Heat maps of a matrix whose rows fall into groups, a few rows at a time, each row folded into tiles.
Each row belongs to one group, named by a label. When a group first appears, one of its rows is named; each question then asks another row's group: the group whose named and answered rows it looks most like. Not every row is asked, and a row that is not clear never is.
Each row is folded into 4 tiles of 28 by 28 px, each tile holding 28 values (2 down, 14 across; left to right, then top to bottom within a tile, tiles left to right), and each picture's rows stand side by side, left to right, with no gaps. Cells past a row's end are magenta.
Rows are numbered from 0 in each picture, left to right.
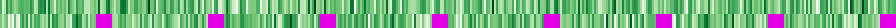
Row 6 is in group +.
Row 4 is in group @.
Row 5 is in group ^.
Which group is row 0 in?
@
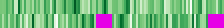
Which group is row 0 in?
^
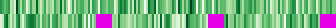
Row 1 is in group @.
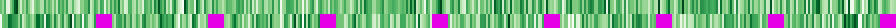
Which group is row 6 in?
@
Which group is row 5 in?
@
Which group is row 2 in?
^
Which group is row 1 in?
+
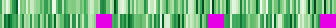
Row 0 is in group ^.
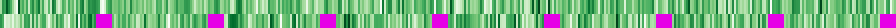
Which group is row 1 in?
^
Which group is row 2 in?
^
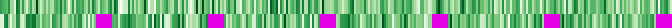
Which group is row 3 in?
^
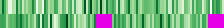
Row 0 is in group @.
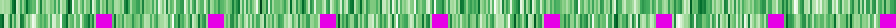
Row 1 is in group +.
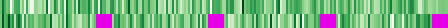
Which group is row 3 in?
^
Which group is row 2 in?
^
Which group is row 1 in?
+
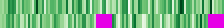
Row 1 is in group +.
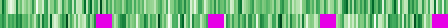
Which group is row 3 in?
@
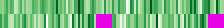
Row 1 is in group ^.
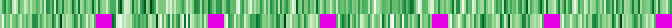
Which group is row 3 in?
^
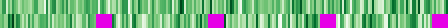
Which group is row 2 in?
^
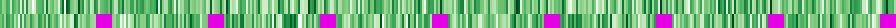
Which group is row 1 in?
@
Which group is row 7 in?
^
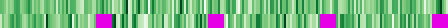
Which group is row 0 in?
^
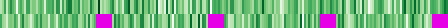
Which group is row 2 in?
^
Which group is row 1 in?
+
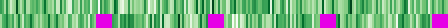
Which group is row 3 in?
+
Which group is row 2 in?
@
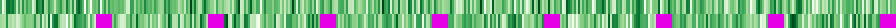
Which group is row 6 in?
^
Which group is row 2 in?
+
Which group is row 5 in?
@
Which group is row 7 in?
^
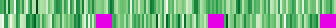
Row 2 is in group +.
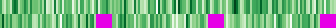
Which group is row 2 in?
@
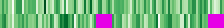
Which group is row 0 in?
@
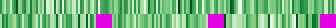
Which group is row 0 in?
+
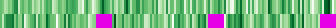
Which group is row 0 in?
^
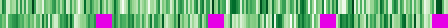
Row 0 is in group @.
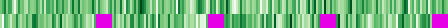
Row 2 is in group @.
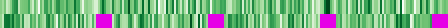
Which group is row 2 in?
^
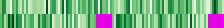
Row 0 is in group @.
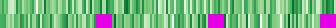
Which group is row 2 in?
^
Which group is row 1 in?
+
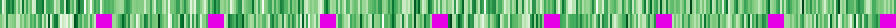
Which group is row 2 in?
^
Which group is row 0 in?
@
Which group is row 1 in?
^
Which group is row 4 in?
+
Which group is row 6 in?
^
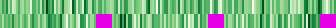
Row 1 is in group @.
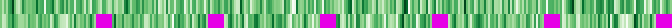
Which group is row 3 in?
+
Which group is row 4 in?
+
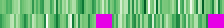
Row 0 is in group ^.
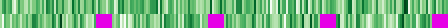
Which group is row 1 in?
@
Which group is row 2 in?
+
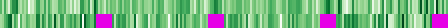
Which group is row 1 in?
^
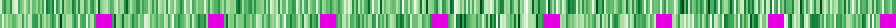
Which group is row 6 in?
@
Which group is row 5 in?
@
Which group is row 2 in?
+
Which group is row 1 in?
+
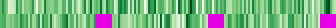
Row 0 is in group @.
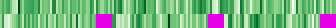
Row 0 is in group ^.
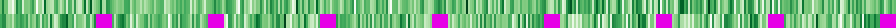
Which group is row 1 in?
^
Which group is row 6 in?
@
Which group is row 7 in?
^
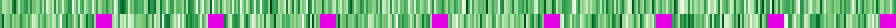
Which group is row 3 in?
+
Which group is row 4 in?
^
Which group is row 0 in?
+
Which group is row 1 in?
@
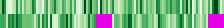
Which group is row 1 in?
^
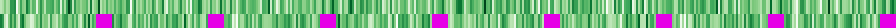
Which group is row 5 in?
+
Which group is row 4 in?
@
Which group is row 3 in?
+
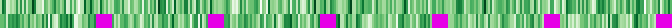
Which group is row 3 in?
+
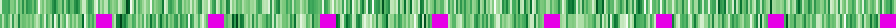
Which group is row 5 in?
@
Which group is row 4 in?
+
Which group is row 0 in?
^
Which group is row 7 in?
+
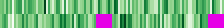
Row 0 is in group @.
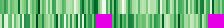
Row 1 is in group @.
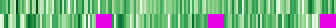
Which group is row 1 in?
^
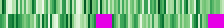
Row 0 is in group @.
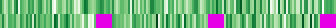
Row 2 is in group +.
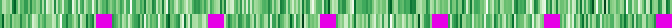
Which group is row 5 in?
@
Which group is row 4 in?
^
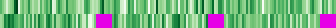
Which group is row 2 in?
^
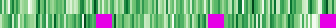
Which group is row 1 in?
+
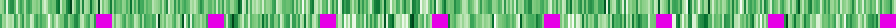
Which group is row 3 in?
@
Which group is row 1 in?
^
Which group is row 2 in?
^
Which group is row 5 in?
@
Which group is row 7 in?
+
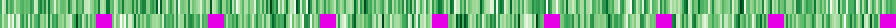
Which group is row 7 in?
+
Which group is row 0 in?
@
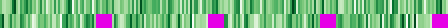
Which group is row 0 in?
+
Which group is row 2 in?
+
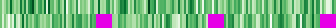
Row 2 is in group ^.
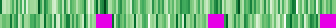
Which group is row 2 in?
+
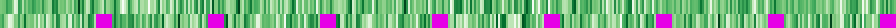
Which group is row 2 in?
+
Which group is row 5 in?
+
